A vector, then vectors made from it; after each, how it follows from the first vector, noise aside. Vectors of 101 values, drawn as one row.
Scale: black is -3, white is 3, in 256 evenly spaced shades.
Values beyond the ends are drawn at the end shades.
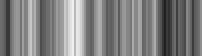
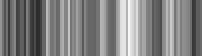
reversed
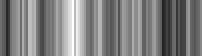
copied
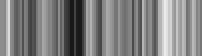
negated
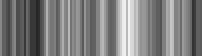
reversed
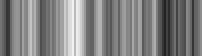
copied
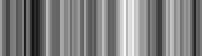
reversed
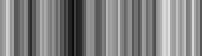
negated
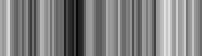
negated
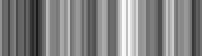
reversed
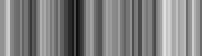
negated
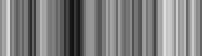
negated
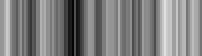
negated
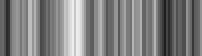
copied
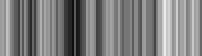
negated
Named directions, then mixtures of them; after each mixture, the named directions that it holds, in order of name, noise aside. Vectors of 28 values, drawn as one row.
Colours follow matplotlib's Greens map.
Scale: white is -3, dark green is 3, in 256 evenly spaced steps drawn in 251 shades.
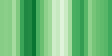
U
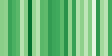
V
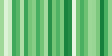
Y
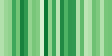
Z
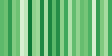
V, Z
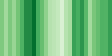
U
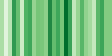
V, Y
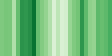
U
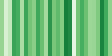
Y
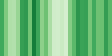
U, V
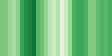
U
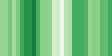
U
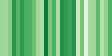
V, Z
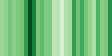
U, V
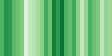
U, Y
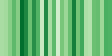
U, Z
